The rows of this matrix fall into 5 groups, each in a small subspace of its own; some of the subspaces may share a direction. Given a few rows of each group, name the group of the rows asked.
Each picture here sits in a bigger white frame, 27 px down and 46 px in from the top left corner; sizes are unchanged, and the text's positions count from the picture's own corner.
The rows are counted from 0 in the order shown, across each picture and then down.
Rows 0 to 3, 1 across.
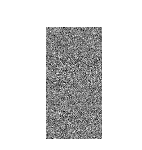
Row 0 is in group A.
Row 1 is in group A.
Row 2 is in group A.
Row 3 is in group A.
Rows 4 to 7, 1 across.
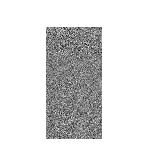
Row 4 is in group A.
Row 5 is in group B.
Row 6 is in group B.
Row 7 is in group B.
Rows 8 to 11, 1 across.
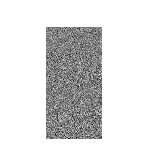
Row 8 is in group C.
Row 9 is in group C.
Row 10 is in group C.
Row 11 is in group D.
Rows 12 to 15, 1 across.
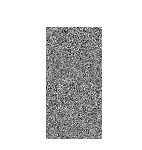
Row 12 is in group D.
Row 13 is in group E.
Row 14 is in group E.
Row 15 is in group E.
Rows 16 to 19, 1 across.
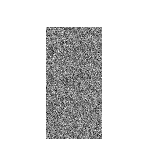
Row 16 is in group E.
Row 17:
E
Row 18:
E
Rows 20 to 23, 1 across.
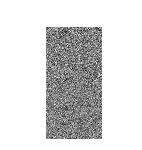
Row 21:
E
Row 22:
E
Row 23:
B
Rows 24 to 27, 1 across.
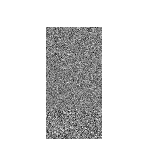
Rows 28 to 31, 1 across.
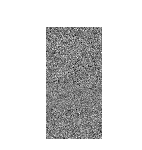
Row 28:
A
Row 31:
C
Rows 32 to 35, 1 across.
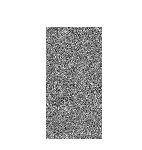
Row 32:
D
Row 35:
E
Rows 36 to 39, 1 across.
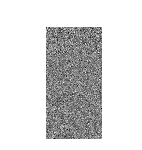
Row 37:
C
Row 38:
A
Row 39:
E
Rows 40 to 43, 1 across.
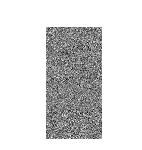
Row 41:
E
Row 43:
D
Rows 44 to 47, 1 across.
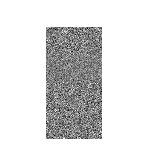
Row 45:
C
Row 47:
C
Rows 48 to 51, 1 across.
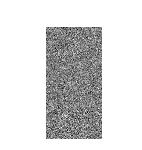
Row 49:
B
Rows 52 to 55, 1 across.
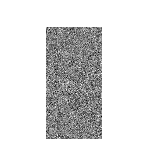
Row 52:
E
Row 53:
B
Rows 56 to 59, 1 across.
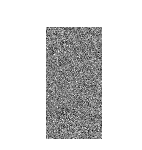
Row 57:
D
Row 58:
E
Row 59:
A
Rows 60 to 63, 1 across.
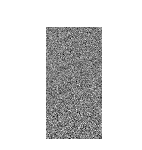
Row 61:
B
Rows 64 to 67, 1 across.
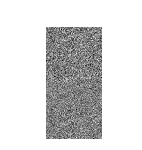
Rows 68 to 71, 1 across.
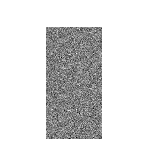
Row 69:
B
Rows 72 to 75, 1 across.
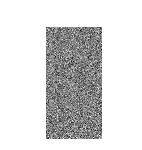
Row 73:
B
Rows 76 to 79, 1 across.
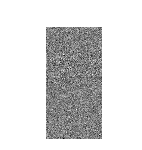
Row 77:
A
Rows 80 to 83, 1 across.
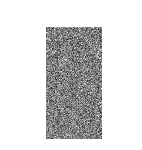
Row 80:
A
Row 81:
D
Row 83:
E
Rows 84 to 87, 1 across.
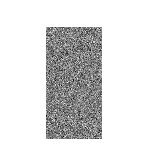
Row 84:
E
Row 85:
C
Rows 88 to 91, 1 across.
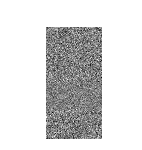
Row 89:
E
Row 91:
A
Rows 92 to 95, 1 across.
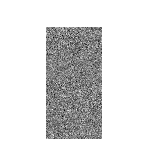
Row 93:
B
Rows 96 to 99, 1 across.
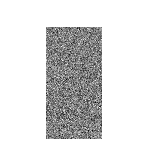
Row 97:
E
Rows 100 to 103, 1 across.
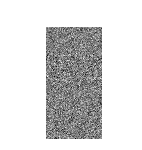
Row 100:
B
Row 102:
C
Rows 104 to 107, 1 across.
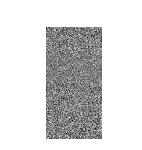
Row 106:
A
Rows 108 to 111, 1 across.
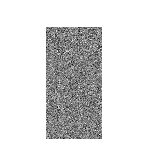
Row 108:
E
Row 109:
B
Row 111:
C
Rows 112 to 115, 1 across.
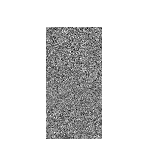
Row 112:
D
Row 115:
A
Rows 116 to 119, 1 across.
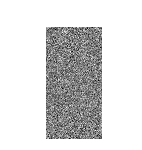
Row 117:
E
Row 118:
E
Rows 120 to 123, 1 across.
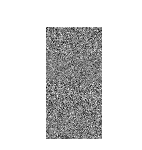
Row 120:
A
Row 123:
E
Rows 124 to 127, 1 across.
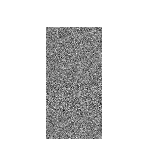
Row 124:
D
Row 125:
B
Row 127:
B
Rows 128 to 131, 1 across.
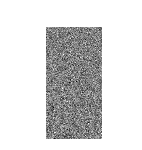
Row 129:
D
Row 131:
E
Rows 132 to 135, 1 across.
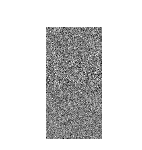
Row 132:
A
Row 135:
C
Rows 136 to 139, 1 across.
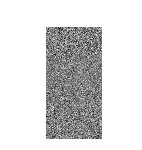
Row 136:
A
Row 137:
B
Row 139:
A
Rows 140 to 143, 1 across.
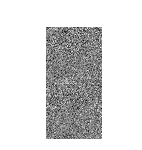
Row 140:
D
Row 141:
E
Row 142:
A
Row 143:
E
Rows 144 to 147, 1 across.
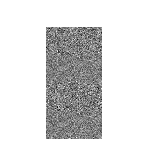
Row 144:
E
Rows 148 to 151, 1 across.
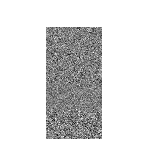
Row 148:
B
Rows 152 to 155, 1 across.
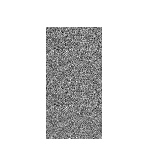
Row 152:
E
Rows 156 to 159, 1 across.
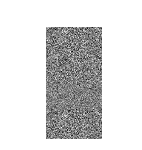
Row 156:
D
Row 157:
D
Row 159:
D
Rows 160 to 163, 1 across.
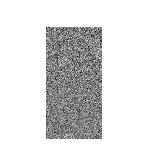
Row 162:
C
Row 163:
E
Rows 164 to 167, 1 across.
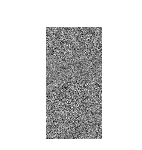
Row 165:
B
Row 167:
A
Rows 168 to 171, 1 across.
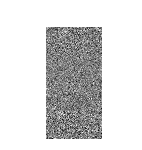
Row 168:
D
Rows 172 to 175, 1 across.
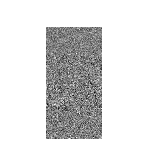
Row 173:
A
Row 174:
A
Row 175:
B
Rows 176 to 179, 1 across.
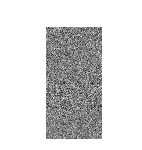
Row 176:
A
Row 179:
B
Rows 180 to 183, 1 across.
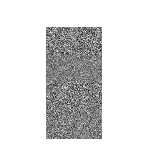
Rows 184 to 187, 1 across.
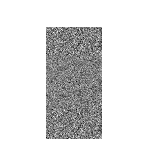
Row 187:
C
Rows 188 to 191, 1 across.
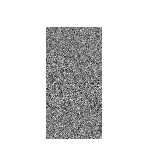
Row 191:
C
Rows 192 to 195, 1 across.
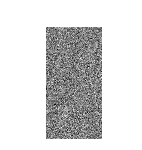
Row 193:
E
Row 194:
A
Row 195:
D
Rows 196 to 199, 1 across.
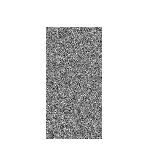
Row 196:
D
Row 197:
A
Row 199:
E
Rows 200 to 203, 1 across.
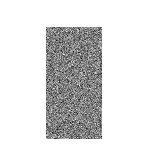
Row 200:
C
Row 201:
B
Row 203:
A
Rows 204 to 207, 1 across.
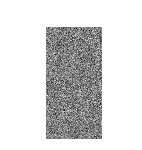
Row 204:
A
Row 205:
E
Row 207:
A
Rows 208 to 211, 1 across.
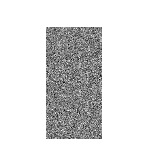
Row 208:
A
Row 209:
C
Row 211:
B
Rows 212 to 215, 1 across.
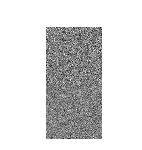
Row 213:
C
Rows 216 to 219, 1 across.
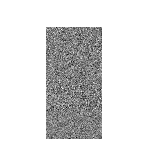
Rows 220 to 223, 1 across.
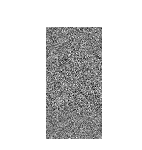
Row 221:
D
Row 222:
A
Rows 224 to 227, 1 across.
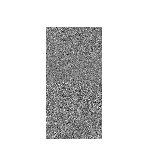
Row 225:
C
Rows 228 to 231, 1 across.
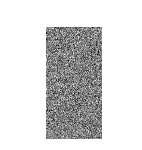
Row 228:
A
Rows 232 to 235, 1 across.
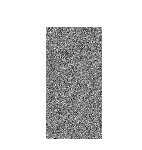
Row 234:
B
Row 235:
A
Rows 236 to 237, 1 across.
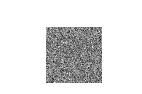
